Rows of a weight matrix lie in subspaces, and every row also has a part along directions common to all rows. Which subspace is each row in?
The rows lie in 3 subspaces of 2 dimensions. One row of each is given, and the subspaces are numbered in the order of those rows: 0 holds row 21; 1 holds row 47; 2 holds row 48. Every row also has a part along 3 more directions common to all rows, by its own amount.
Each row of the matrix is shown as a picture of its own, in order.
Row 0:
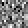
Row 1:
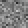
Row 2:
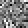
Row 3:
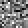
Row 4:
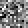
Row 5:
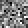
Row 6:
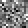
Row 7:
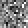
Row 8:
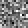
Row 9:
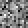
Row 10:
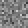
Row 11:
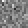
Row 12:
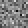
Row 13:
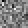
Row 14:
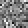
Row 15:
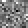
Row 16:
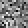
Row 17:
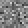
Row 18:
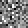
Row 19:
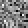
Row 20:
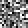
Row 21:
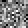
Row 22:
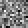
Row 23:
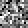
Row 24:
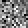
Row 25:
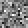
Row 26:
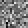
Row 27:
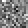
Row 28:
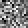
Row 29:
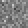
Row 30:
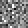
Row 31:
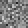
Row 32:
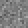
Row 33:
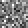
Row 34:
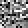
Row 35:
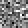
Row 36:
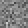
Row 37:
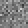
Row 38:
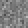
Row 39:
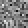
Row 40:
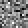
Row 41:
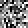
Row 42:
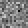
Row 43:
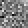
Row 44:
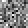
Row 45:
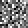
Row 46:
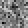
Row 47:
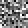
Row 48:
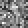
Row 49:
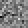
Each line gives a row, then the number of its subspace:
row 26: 1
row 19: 1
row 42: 2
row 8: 1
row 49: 2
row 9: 2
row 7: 1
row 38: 2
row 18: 0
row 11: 0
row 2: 1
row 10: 1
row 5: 2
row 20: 1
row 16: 1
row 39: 1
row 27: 0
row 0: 0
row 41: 1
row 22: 2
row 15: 0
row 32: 2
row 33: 0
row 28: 0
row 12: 1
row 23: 2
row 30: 0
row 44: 0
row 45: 0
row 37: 2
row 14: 1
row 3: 1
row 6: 0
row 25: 2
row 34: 1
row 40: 1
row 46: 2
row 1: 0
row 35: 1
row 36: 1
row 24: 0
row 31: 0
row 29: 0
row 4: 2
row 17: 2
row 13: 0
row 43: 2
